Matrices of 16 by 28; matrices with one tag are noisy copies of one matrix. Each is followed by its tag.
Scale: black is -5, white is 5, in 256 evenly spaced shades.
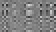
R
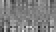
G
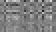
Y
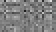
Y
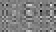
R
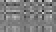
Y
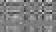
Y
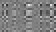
R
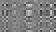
R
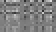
Y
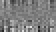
G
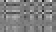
Y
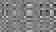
R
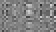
R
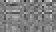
Y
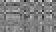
Y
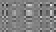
R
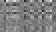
Y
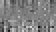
G
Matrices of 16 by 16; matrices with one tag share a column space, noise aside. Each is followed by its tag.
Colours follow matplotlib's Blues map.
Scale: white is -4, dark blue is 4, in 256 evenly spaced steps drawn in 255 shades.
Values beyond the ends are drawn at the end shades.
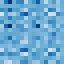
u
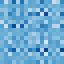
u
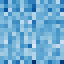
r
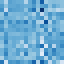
r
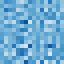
r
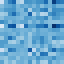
u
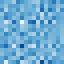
r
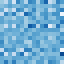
u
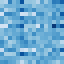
u
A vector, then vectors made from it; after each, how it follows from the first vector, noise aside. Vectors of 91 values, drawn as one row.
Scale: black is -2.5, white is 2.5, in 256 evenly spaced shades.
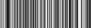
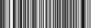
reversed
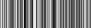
wrapped around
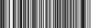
reversed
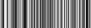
wrapped around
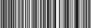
wrapped around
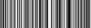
wrapped around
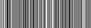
partly zeroed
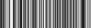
reversed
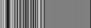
partly zeroed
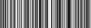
wrapped around
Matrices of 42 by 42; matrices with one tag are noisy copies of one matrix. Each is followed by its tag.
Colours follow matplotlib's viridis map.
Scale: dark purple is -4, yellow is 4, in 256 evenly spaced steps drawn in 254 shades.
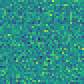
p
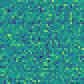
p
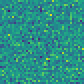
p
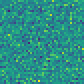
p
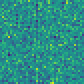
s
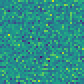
p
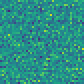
p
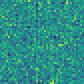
s
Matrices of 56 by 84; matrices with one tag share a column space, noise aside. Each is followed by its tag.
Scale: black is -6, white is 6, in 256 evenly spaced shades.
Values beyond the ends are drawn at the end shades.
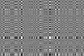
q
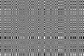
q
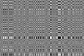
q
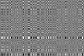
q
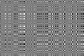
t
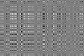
t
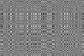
t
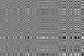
q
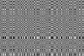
q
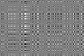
t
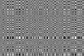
q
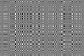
t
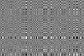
q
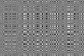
t
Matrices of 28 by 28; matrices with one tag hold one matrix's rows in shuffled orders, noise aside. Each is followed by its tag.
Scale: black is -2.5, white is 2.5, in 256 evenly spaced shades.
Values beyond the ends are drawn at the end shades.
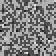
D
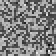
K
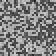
K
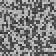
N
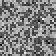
N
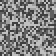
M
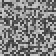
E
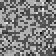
K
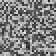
N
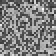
M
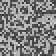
N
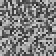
D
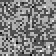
N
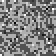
K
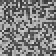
E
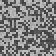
K
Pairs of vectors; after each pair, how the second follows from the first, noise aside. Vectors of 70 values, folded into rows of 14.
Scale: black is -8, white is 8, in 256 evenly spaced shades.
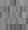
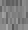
reversed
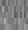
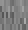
reversed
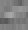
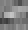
scaled up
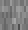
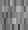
scaled up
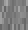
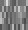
scaled up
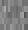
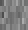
reversed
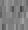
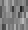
scaled up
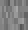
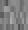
reversed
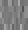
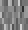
scaled up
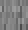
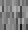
scaled up
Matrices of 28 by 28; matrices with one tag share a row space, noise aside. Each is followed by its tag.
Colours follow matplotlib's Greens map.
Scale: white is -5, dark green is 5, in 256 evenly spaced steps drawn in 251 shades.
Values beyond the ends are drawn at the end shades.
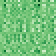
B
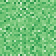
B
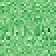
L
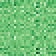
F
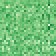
L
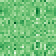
F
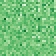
B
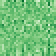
L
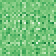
B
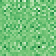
B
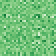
B
